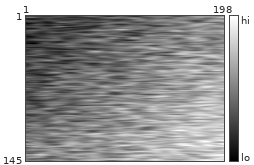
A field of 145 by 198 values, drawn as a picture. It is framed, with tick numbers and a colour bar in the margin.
Ninth with the lowest average: top left. Grain: streaks across. Slope: up to the bottom right. Ninth with the highest average: bottom right. Mirror symmetry: none.
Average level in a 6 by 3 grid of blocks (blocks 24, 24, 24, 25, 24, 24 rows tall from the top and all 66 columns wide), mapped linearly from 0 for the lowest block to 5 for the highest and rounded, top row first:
013 | 023 | 124 | 134 | 235 | 345
